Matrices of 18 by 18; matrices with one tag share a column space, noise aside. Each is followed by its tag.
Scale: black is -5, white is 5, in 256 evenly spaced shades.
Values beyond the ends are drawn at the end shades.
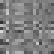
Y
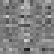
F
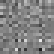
F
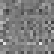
Y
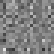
F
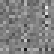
F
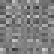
F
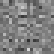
F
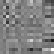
F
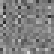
F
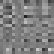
F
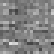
Y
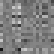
F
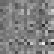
Y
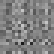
Y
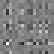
Y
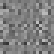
Y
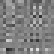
F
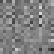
F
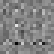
Y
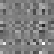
Y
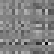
Y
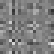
Y
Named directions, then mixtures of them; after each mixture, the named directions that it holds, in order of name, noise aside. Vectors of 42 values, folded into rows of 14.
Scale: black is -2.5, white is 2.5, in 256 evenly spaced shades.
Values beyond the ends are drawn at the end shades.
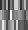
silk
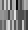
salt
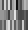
salt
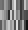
salt, silk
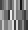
salt, silk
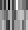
salt, silk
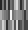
silk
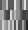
salt, silk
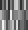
silk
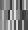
salt, silk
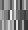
salt, silk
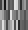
silk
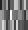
silk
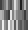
salt, silk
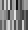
salt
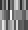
silk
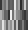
salt, silk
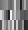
salt, silk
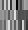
salt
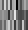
salt
